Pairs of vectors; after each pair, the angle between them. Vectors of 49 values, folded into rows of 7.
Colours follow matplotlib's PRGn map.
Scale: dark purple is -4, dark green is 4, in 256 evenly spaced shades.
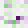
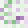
nearly parallel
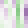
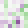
partly opposed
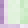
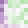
nearly parallel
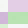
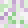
partly aligned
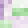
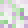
orthogonal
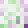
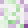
nearly parallel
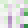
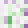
nearly opposite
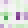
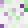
orthogonal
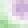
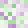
orthogonal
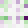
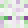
nearly parallel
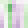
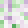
partly opposed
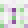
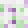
nearly parallel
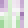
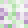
orthogonal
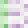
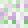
orthogonal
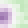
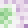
nearly opposite
